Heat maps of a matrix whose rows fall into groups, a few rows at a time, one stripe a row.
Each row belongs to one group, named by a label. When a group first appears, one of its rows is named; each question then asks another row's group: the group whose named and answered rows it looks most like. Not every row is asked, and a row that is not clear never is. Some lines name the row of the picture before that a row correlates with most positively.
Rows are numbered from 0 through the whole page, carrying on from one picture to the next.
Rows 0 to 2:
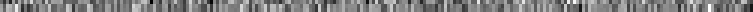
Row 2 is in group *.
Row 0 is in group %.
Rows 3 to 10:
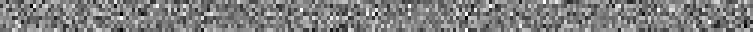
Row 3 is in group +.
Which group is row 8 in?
*
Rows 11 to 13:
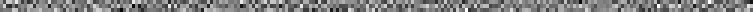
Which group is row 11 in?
*
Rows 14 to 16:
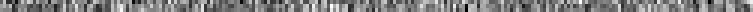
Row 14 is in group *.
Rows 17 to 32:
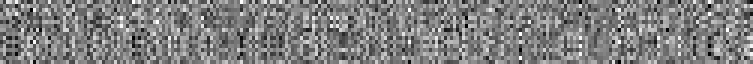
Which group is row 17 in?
*
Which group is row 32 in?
+
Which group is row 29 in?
+
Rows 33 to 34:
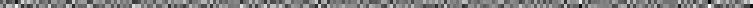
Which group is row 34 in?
*
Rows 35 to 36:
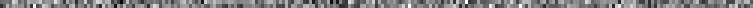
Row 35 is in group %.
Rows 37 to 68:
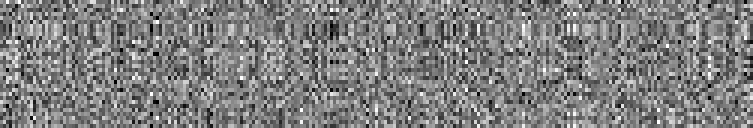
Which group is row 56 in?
*
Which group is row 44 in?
%
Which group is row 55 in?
*
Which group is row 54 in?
+
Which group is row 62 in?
+
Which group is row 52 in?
%
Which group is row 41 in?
+
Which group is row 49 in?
%
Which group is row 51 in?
*
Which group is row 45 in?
%
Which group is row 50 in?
+
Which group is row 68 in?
%
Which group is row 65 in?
%
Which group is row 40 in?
%
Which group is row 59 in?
%
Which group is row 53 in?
*
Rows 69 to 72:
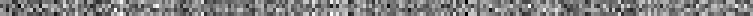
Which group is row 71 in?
+
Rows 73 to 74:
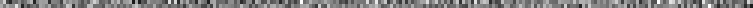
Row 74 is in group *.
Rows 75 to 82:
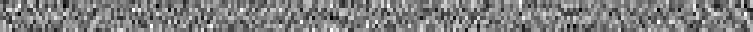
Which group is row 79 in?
%
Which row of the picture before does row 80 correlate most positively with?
73
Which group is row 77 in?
*
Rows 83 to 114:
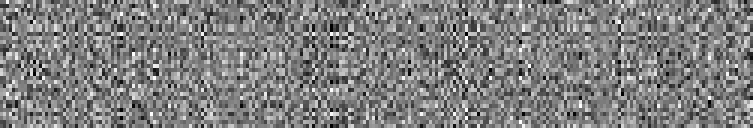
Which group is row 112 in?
%
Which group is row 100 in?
+
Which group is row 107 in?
*
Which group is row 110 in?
%
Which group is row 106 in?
+
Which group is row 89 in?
%
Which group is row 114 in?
%
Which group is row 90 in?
%
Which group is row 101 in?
+
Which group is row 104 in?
*
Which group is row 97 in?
*
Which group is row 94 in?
%
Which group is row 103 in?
%
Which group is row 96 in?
*
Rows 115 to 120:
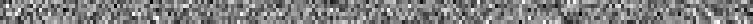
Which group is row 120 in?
+
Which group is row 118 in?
*
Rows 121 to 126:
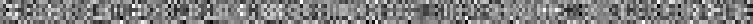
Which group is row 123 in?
+
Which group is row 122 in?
*
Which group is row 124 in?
*
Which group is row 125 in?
%
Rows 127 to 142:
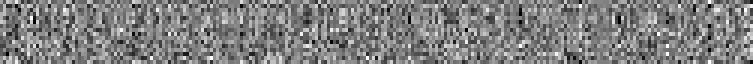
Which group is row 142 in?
*
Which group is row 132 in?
+
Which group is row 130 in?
+
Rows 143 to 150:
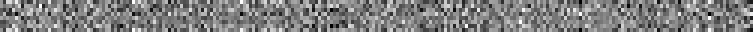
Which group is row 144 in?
+
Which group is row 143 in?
*
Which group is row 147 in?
*
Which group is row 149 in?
%
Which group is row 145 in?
%
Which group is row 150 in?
*
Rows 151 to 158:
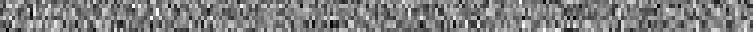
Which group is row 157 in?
%
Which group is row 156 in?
%
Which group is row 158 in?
+
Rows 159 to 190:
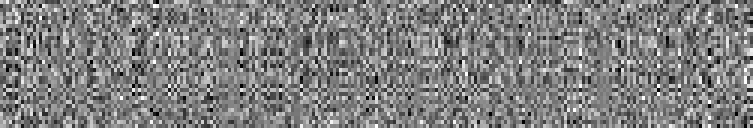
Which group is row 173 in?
*
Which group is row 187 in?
+
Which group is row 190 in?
*
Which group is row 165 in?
+
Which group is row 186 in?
%
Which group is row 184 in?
*
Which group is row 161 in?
%
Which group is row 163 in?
+
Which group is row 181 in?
*
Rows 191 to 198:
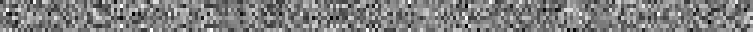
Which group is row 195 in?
%
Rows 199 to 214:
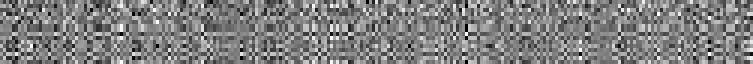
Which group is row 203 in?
*
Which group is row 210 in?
+
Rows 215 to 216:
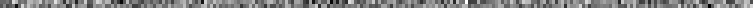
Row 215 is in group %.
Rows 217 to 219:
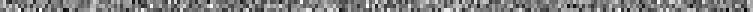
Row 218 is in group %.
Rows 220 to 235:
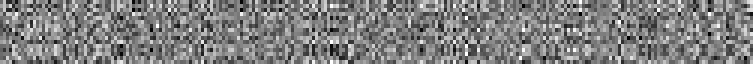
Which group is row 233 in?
%
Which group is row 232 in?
%
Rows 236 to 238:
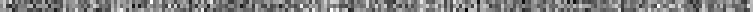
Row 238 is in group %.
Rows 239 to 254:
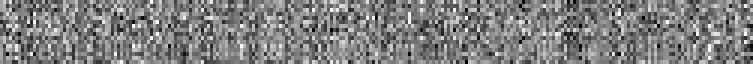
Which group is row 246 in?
%
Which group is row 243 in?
%
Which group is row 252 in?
+
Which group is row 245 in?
*
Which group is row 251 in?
*
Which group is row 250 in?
*
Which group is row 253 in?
*
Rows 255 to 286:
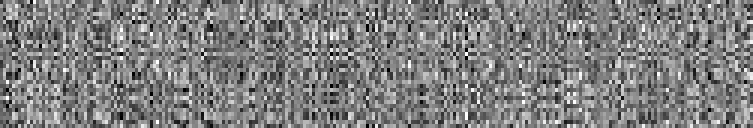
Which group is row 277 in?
+
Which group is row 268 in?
%
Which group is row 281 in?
+
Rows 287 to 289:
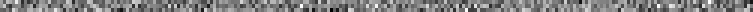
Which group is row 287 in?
*
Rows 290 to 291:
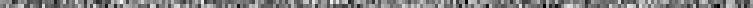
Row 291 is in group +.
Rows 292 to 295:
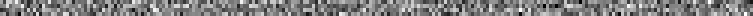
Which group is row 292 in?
*
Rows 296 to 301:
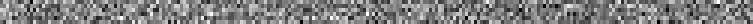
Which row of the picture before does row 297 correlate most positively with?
293
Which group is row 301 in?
*
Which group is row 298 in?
+
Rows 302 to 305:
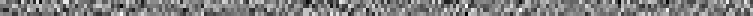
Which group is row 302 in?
+
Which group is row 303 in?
%
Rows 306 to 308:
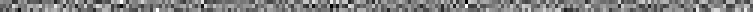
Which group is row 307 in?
%
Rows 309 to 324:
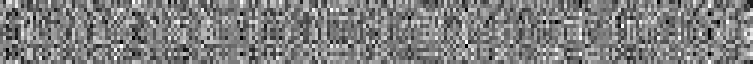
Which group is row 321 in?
+
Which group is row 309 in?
*
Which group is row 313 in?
+
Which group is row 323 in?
+
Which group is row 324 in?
*
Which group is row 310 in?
*
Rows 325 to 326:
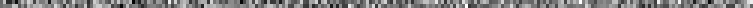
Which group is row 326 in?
%
